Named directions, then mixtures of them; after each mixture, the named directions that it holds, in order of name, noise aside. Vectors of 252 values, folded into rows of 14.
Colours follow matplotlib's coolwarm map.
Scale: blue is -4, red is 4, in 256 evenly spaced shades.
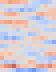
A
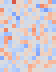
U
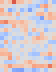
A, U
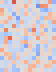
U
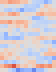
A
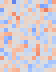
U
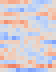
A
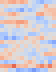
A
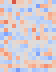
A, U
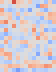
A, U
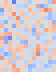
U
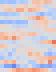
A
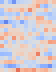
A, U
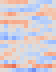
A
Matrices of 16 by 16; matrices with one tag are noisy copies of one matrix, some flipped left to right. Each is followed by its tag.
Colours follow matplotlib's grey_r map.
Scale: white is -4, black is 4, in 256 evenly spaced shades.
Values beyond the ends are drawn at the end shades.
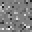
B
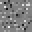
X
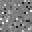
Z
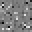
B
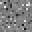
X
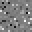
Z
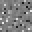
Z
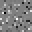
Z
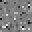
B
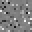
Z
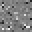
B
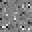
B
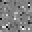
B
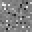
X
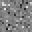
X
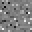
Z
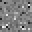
B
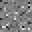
B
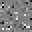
B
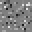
X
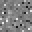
Z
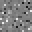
Z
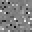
Z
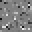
B
